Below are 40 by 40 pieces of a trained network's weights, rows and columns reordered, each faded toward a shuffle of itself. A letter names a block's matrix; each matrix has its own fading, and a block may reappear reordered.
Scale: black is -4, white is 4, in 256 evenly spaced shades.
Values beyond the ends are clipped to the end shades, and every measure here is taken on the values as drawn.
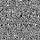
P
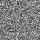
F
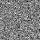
P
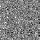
P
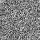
F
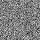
F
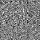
P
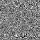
P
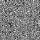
P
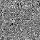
P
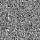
P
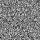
F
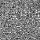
P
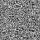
F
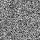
F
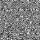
P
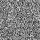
F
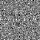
P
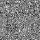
P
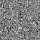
P
